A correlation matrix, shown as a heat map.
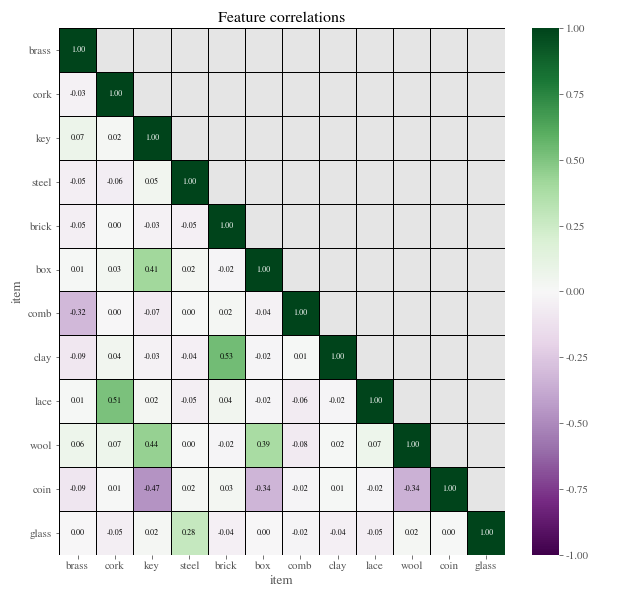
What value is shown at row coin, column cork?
0.01
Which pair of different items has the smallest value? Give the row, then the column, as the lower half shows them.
coin, key
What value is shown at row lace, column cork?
0.51
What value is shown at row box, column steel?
0.02
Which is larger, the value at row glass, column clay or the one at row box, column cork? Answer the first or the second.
the second
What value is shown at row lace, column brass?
0.01
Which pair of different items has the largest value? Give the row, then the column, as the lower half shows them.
clay, brick
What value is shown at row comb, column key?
-0.07
